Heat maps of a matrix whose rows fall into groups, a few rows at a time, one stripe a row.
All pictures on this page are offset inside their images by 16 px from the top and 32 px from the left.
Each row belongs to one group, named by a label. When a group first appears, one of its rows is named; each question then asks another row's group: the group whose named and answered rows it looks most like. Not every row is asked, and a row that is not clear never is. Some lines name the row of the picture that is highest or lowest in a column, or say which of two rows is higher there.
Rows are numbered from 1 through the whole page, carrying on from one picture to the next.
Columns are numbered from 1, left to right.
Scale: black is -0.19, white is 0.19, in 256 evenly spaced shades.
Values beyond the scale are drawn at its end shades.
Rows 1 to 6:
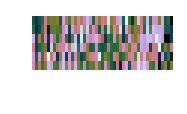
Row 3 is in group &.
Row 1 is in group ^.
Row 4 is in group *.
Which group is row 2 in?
^
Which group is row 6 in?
*
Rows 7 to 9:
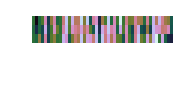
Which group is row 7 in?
^
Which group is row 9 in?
^
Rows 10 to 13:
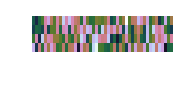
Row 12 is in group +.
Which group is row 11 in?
^
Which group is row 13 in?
&
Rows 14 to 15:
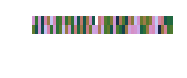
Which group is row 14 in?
&
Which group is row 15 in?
&
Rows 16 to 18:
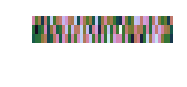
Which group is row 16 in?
*
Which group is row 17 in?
^
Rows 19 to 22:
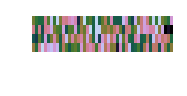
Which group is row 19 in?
*
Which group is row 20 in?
&
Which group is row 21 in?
^
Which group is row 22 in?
+
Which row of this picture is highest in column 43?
19
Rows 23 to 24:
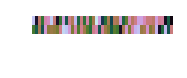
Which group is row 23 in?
&
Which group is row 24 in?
*
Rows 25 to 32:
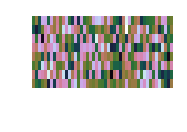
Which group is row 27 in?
&
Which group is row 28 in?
+
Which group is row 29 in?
*
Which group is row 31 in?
&
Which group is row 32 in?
*
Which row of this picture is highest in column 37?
32
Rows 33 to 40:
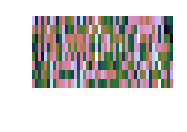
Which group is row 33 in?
&
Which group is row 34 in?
&
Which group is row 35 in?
^
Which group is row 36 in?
^
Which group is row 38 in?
*
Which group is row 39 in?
+
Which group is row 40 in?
*
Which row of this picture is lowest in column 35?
39
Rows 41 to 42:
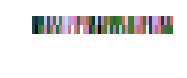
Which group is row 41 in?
*
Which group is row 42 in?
^
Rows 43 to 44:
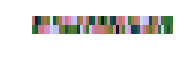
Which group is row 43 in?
*
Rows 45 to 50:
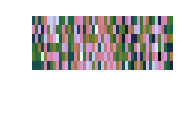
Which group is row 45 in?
+
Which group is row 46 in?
&
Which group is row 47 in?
+
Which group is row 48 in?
^
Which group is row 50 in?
^
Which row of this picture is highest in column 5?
47
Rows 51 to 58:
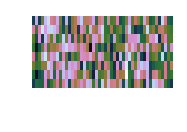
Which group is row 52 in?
+
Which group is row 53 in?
&
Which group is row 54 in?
*
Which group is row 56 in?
*
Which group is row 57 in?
*
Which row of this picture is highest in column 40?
53
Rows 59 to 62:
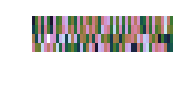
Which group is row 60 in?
^
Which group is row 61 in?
&
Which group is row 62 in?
+
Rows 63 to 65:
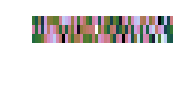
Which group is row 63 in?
*
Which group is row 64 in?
&
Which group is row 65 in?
+
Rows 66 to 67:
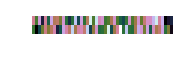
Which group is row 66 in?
&
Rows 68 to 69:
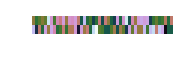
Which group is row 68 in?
*
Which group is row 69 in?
&
